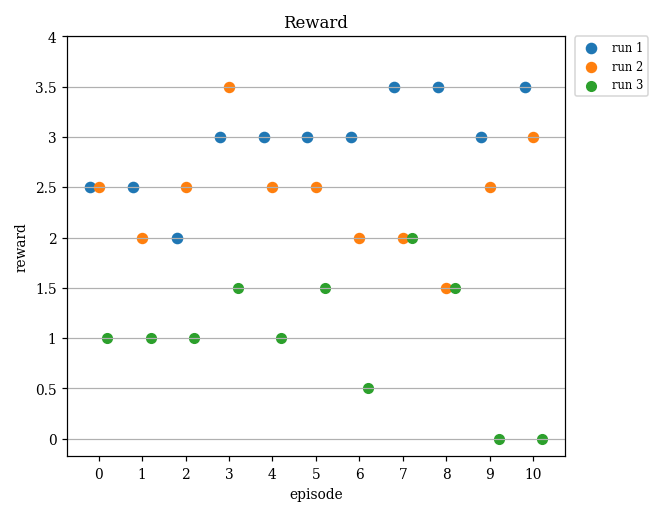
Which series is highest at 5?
run 1
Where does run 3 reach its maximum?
7
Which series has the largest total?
run 1
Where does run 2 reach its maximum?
3
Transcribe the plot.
Title: Reward
x-axis: episode, ticks 0 1 2 3 4 5 6 7 8 9 10
y-axis: reward, ticks 0 0.5 1 1.5 2 2.5 3 3.5 4
Legend: run 1, run 2, run 3
Values:
run 1: 2.5 2.5 2 3 3 3 3 3.5 3.5 3 3.5
run 2: 2.5 2 2.5 3.5 2.5 2.5 2 2 1.5 2.5 3
run 3: 1 1 1 1.5 1 1.5 0.5 2 1.5 0 0
